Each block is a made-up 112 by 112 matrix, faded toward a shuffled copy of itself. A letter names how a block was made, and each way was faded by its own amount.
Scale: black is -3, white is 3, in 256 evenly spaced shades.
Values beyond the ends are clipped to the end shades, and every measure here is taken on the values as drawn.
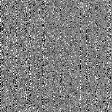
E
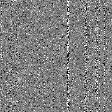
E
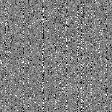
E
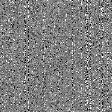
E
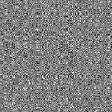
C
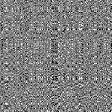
C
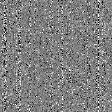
E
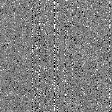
E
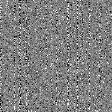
E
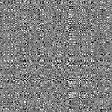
C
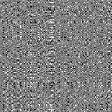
C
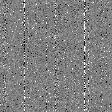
E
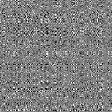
C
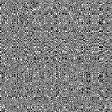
C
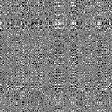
C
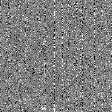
E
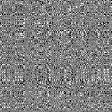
C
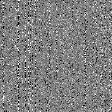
E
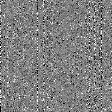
E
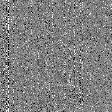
E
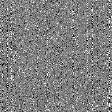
E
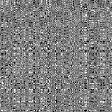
C
